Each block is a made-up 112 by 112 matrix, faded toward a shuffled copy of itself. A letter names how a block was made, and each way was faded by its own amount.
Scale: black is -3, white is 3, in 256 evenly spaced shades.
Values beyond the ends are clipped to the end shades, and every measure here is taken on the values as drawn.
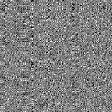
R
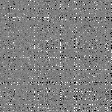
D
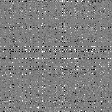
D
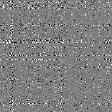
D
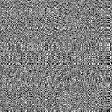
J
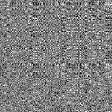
J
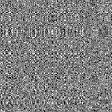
J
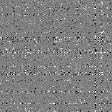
D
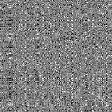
R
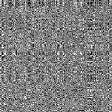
J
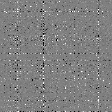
D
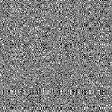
R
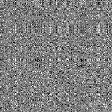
R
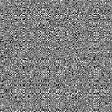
J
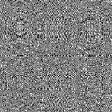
R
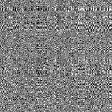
J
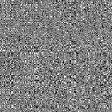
R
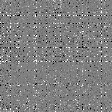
D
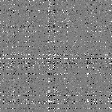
D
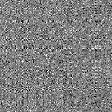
R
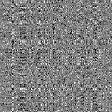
R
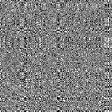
J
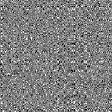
R
